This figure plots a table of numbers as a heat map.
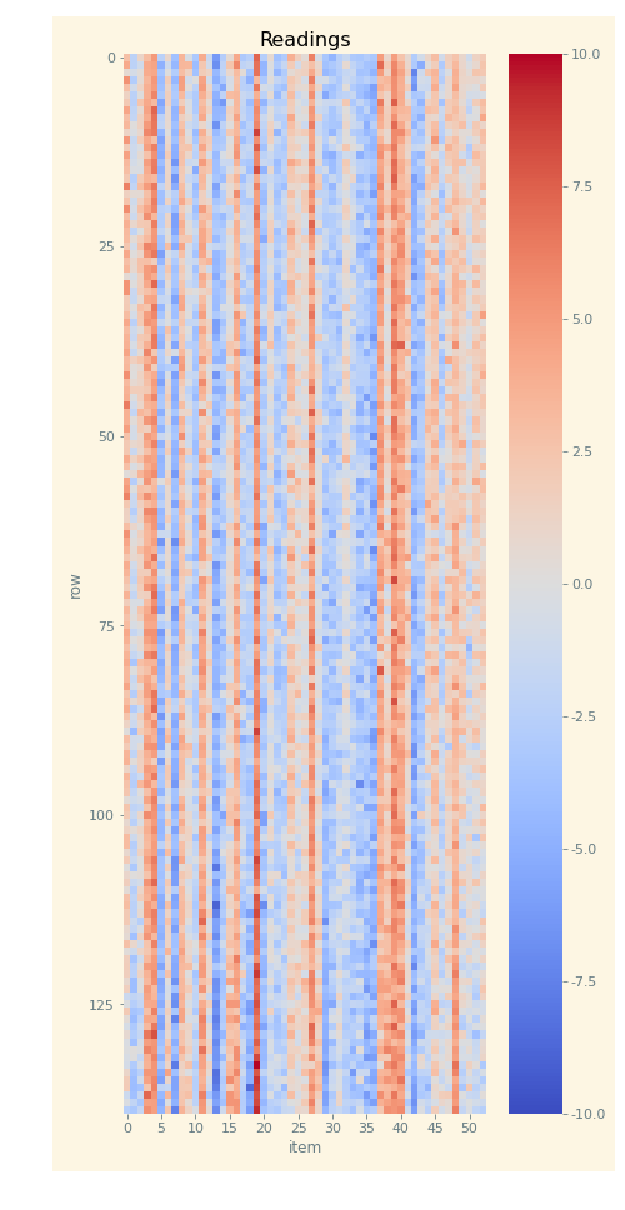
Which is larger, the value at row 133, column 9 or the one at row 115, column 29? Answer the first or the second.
the first
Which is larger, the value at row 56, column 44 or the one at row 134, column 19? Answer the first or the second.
the second
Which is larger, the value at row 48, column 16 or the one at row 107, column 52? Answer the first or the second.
the first
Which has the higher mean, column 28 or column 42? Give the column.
28
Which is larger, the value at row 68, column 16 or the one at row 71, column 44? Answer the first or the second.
the first
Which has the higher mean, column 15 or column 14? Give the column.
15
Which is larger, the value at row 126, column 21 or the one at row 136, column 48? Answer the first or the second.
the second
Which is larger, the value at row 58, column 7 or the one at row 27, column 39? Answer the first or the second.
the second
